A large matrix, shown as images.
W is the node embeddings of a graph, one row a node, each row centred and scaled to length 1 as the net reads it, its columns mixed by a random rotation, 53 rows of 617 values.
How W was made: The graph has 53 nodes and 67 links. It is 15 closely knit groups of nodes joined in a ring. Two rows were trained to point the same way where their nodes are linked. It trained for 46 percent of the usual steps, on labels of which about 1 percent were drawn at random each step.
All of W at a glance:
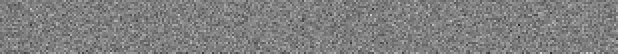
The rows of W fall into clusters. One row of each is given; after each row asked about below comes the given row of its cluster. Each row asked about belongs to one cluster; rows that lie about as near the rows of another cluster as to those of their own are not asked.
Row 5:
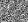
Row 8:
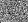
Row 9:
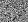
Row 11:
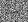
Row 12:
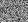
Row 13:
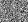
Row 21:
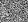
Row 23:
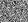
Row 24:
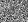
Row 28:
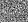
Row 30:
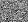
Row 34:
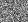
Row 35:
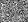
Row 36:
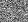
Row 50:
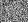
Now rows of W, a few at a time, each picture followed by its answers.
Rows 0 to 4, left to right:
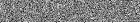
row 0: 13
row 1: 28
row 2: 35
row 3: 21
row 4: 8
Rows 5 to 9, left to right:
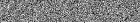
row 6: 50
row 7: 23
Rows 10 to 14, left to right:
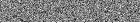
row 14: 5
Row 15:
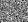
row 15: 5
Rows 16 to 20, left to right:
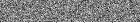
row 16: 36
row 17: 8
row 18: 11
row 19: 28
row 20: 35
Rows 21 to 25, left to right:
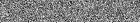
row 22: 36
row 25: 24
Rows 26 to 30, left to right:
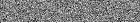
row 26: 5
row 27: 30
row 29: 8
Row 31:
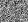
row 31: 23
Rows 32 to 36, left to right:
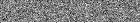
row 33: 12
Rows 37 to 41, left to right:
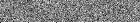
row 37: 24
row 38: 28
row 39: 13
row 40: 9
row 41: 11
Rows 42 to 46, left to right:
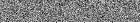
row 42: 30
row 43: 34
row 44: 50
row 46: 36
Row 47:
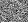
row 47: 30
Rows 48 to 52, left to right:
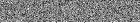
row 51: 21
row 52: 12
